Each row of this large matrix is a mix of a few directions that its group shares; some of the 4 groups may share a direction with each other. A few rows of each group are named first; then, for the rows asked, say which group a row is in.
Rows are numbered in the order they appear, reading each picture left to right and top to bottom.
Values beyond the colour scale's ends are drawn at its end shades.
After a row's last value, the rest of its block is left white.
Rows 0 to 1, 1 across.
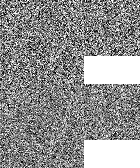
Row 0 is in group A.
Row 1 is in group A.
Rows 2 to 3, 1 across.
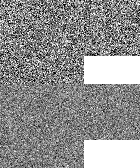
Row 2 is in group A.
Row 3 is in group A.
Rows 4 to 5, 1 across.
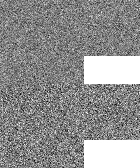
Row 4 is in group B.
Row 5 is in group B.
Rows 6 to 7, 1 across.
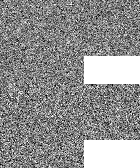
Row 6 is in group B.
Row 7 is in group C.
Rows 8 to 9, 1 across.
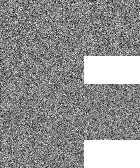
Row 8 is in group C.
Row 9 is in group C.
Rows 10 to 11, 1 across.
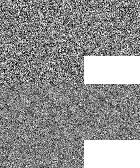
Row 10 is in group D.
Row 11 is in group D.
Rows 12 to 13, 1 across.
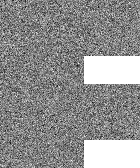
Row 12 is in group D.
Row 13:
C
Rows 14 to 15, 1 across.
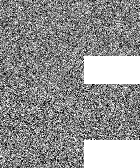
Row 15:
D
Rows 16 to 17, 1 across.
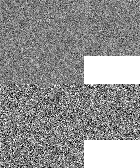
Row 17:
C
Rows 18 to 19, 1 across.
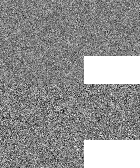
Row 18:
B
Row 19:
D
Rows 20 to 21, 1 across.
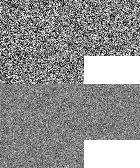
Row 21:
A
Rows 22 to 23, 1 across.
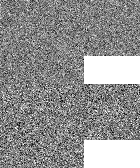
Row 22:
C
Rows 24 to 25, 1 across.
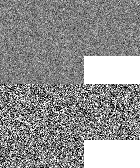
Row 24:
A
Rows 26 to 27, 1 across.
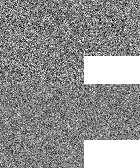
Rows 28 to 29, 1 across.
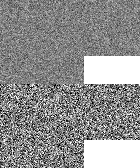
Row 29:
C
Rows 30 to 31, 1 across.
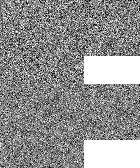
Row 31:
C
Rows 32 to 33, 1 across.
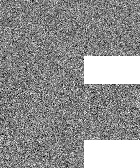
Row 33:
A
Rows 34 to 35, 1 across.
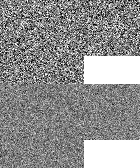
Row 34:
B
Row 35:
D
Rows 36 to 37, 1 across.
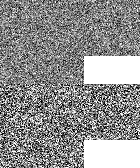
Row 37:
A
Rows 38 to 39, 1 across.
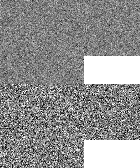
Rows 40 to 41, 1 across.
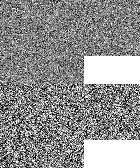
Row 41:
C
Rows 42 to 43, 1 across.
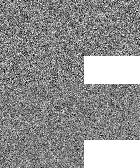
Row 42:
D
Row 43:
D
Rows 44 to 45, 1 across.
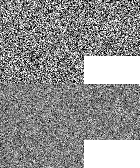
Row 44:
B
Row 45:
B
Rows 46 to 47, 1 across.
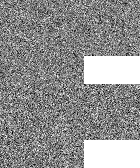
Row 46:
D
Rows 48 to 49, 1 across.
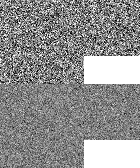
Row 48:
C
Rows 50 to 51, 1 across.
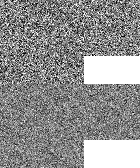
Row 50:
D
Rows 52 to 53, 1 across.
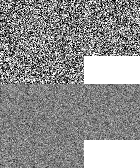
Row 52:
A
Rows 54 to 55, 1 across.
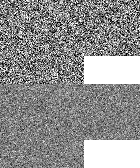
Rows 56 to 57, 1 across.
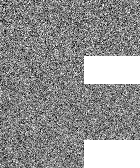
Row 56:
A
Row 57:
C
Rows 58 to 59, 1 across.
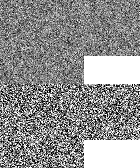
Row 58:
B
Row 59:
B
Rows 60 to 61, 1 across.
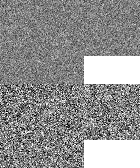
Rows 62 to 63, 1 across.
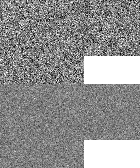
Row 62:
B
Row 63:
A
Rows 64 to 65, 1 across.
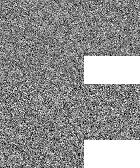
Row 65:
D
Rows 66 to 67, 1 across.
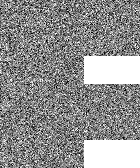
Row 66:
A
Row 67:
C
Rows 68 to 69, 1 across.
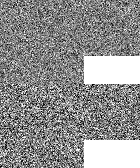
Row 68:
D
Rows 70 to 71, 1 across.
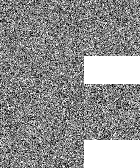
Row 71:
A
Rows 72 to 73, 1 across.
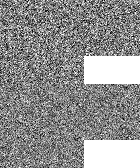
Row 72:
A
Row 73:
D
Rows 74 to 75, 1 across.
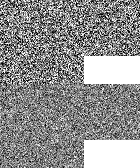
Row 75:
A
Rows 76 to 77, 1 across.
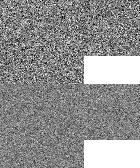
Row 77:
B
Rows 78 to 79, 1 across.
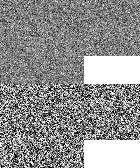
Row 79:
B
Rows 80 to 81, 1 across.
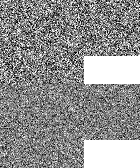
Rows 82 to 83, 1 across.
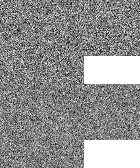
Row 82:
B
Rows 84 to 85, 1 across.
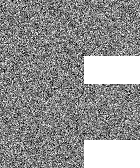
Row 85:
B
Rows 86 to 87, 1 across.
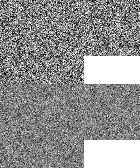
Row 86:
C
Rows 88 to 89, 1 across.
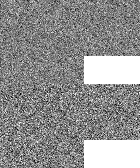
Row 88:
C
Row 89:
B
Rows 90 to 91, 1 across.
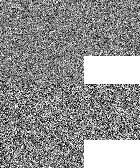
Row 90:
C
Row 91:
C
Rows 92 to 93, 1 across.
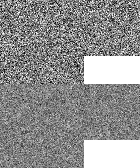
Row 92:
D
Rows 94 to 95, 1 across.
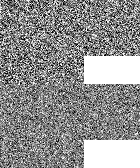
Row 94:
C
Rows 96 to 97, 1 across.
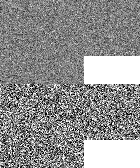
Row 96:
C
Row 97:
C
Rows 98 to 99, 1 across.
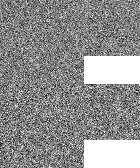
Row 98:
B
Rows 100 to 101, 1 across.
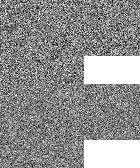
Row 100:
A
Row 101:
A
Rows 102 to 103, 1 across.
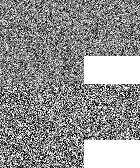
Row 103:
D
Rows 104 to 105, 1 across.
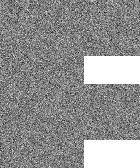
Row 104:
C
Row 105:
C
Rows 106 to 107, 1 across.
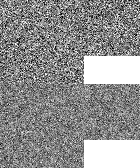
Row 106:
B
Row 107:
B
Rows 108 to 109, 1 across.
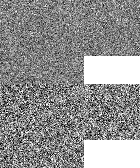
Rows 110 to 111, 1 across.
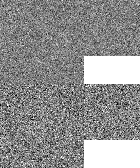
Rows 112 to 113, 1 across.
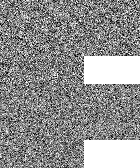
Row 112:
D
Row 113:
A
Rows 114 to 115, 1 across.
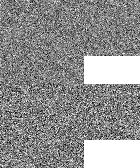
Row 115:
C
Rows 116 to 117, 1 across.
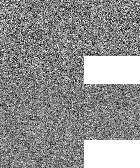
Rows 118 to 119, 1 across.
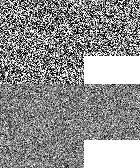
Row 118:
D
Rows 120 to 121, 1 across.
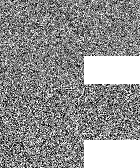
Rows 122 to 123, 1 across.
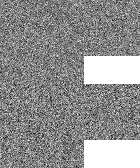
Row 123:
A
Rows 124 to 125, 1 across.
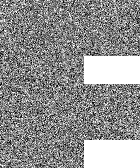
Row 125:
C
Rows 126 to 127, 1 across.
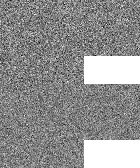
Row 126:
A
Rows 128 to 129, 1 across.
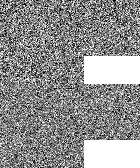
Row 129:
B
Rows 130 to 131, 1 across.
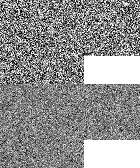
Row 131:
C
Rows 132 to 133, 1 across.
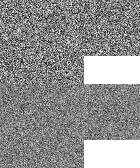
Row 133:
B
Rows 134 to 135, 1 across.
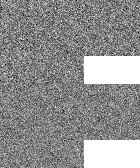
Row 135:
D
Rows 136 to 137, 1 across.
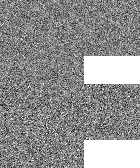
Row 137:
A
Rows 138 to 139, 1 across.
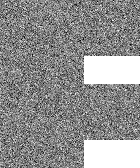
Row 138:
D
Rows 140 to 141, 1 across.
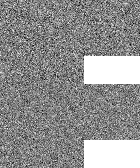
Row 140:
D
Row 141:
D
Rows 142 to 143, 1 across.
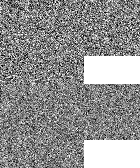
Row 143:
C
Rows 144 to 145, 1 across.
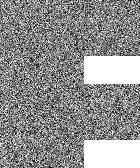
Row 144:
B
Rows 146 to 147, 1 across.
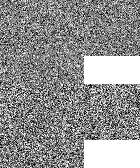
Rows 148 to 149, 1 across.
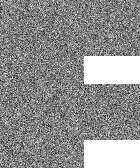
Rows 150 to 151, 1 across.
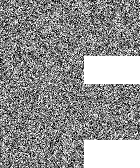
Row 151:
A
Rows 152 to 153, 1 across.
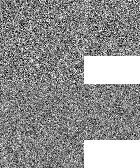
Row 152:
B
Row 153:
C
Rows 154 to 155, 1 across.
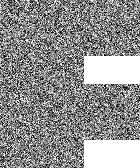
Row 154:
C
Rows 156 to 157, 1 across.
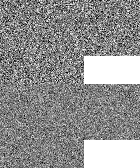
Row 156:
B
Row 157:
D
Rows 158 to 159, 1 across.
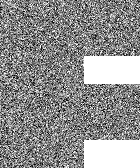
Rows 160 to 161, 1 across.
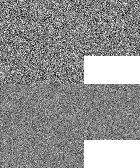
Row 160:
D
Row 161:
C
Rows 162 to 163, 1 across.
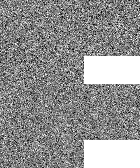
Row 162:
B
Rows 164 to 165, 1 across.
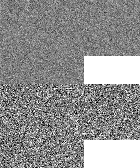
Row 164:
C
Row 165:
B
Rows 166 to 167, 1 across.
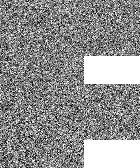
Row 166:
A
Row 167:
C
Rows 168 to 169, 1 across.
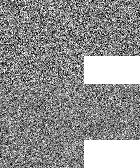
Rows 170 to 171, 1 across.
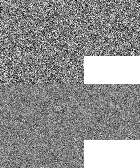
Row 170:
C
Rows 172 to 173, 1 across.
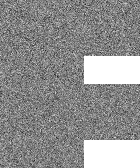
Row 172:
D
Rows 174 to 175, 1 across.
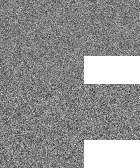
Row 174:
C
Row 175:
B
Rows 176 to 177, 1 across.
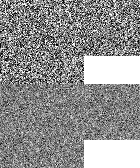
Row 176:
A
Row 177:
B
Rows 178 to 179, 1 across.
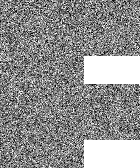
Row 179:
C
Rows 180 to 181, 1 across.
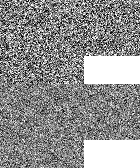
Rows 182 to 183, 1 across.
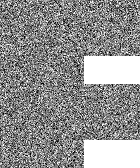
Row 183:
A
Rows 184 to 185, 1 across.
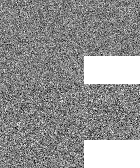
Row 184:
D
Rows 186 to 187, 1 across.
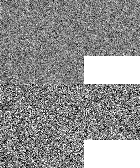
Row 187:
C
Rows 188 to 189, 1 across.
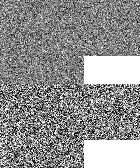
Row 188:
A
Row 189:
B
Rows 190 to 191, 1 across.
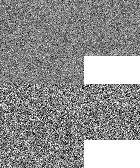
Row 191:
A
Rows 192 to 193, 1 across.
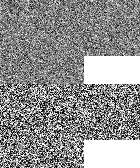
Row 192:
C
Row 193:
D
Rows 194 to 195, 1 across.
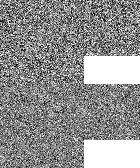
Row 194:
A
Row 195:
D
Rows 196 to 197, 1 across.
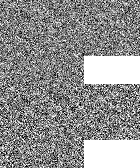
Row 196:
D
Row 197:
D
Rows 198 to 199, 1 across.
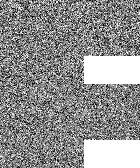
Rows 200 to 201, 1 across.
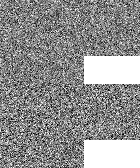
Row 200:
C
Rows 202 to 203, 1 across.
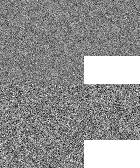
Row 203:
C
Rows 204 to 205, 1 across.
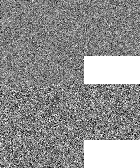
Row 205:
C
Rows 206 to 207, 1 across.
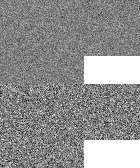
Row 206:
B
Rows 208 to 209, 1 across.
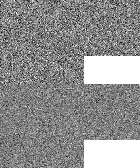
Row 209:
B
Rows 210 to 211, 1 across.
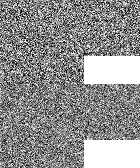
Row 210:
D
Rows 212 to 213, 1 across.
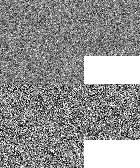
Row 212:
A
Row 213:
D
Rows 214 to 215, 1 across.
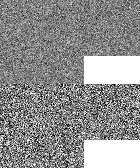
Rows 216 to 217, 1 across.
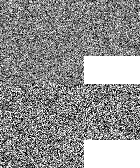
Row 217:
C
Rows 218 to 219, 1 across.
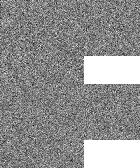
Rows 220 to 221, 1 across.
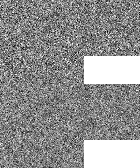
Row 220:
B
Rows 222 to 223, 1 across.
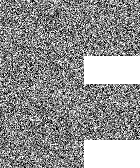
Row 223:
A
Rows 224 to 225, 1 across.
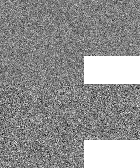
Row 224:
D
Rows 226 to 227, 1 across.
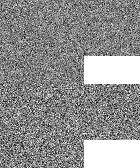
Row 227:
B
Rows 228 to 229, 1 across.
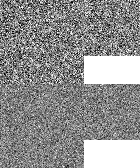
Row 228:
B
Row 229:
A
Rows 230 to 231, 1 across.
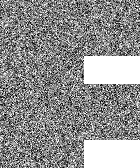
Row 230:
C
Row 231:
A
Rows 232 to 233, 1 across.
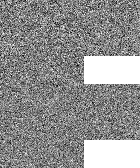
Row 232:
D
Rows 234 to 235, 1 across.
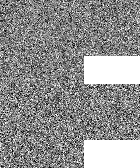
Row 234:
A
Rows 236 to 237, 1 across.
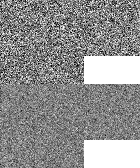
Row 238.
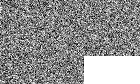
